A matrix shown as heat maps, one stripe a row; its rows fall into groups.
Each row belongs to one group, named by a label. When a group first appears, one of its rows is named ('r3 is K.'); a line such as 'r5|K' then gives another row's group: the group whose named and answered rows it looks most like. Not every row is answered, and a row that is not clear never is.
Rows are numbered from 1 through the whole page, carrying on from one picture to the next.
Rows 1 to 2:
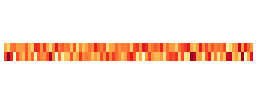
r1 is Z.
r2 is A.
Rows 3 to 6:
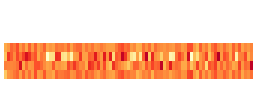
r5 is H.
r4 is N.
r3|N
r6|N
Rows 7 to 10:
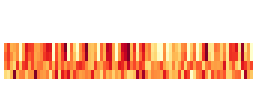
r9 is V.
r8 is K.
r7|K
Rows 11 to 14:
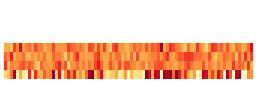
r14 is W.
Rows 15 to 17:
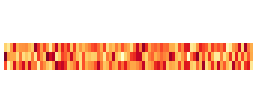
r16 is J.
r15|Z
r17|Z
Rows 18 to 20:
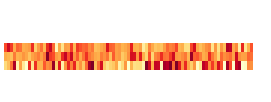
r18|A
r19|J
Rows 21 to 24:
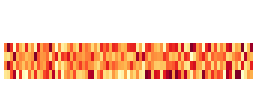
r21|A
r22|Z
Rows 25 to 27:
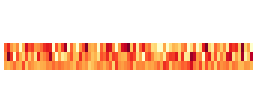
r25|K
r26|A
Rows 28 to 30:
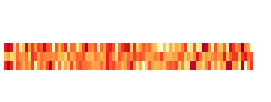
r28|K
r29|V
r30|A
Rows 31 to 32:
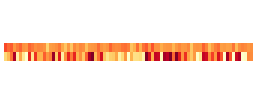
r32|W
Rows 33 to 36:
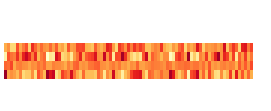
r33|V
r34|N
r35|H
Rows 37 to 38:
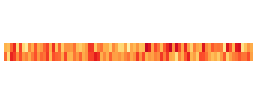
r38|Z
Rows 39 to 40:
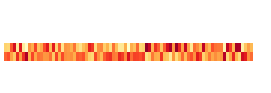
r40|V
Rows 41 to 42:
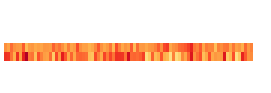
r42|V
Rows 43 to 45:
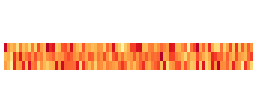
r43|J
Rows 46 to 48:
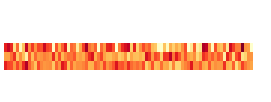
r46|K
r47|W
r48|V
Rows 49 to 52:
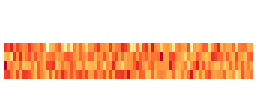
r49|N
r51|J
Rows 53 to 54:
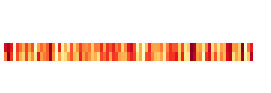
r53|A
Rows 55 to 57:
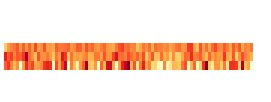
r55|N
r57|K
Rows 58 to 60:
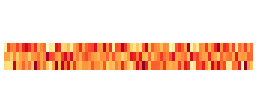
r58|N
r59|J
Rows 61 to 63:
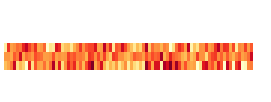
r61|N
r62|H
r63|W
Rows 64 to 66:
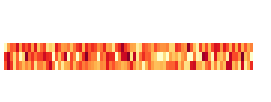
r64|N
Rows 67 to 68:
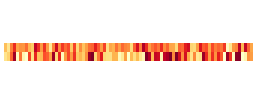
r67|Z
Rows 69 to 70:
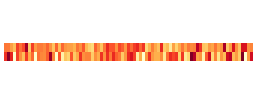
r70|A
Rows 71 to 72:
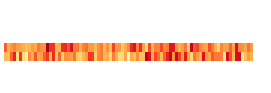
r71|J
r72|W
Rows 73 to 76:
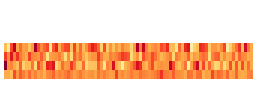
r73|Z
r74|N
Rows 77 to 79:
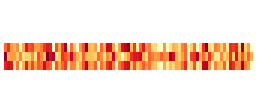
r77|K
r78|J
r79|K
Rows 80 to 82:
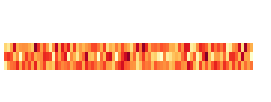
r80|Z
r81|K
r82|N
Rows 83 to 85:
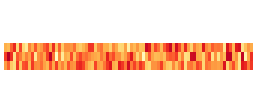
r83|W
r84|A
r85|V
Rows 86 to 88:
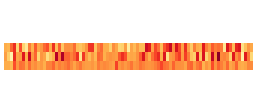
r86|W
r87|Z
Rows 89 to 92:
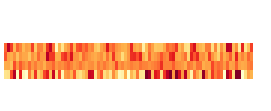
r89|A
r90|J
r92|W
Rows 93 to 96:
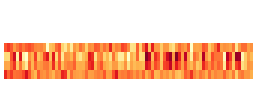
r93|N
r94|W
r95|W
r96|V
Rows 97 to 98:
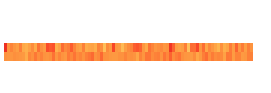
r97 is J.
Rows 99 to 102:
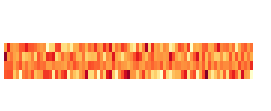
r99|N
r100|J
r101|H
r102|K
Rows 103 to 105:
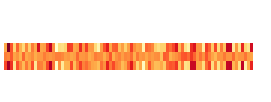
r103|A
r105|A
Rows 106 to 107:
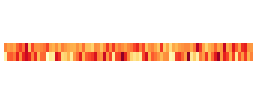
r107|N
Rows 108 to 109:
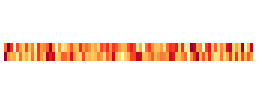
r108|A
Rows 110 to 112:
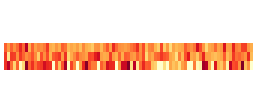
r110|V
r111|Z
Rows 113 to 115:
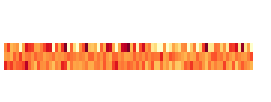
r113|K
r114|H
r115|V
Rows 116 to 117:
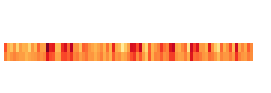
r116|J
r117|J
